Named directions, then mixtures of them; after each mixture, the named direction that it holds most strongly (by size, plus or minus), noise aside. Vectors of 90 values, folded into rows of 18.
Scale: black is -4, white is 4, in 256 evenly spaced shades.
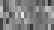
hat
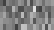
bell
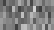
bell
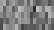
bell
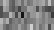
hat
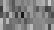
hat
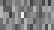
hat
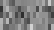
hat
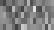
bell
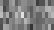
hat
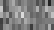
hat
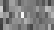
hat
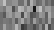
bell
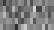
bell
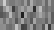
bell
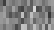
bell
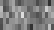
hat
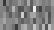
bell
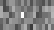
hat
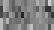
hat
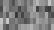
hat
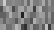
bell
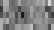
hat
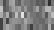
hat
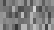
bell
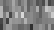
hat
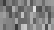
bell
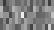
hat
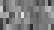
hat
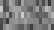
hat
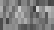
hat
